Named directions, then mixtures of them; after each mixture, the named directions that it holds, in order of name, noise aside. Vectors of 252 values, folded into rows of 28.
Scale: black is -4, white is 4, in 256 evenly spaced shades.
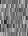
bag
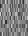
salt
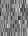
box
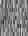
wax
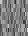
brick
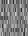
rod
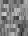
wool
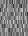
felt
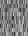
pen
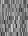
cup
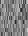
box, cup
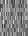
felt, salt, wax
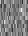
bag, box, cup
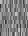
brick, salt, wax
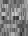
wool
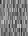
wax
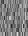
cup, felt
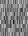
bag, felt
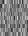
cup, salt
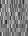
salt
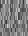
box, salt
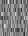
rod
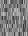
pen, wool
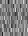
rod, salt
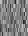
brick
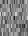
salt, wool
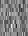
cup, salt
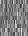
felt, pen, wax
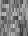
box, wool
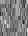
bag, box, brick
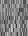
cup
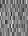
salt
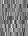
cup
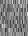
felt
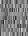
wax
